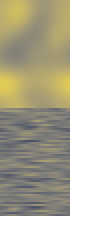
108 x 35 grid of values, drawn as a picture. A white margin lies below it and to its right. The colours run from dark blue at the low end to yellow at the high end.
It is made of 2 by 1 panels. Panel 1,1: high, smooth. Panel 2,1: middling, streaked across.
